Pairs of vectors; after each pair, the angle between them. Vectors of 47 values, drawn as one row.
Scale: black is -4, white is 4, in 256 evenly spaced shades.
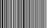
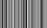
partly aligned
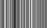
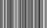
partly opposed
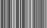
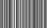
partly aligned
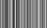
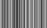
partly aligned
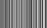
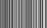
nearly parallel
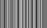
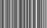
nearly opposite
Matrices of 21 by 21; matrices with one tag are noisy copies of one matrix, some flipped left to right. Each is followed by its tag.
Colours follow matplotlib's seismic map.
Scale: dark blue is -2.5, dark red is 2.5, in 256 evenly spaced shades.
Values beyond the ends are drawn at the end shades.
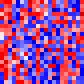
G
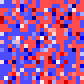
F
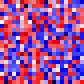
F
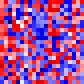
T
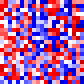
T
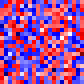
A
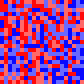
F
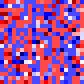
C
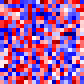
C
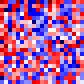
T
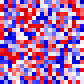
A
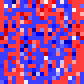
G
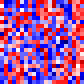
G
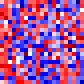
G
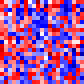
T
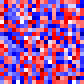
C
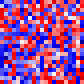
F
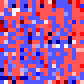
G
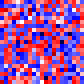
C
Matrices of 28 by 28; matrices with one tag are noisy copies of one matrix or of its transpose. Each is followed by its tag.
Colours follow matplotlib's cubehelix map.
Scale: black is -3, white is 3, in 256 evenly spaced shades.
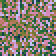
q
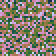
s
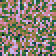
q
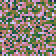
s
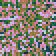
q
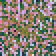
q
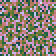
s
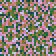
s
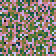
s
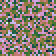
s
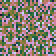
s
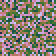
s
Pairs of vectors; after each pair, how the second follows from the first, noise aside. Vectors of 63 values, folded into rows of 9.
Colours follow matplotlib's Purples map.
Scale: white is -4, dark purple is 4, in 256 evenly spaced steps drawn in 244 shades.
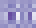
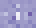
partly zeroed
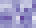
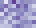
shuffled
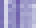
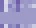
partly zeroed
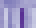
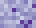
shuffled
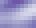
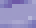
partly zeroed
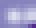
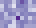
shuffled
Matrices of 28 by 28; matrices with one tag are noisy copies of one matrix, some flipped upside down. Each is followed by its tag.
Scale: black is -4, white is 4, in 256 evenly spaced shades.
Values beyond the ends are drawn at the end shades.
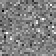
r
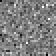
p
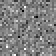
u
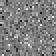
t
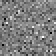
r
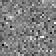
r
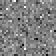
u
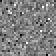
p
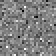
u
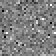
r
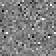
r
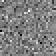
t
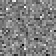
u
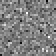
p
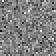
t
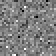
u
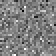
u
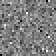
p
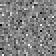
t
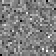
p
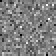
p
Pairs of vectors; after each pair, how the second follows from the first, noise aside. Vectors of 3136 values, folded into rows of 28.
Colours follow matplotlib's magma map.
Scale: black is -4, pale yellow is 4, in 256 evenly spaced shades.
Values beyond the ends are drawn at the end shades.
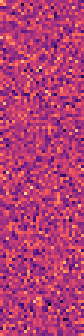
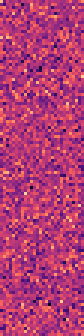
sign-scrambled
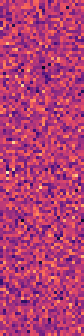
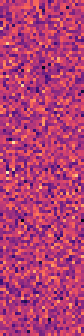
copied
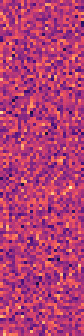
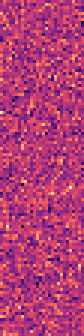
copied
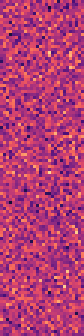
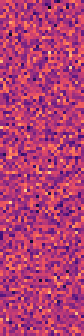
sign-scrambled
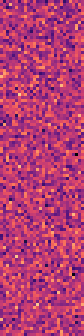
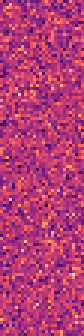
sign-scrambled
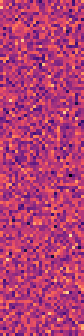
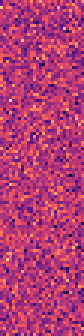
sign-scrambled
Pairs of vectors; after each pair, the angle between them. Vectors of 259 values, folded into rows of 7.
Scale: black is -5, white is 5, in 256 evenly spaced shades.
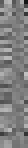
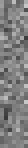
partly opposed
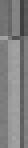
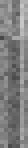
nearly opposite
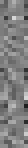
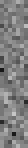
partly aligned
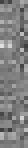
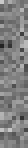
nearly opposite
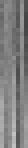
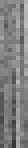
nearly opposite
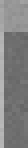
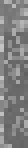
partly aligned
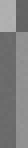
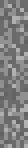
orthogonal
